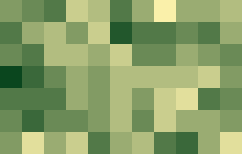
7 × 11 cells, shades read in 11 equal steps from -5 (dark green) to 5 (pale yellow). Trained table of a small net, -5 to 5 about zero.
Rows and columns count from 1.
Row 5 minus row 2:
0 -3 -4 1 -3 6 2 5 5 0 -2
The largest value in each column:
0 4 2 3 3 3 2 5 4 3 4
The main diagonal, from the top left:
0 1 2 1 0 2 2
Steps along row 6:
down up same up up down up down same down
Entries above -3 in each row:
11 10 11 9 11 10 10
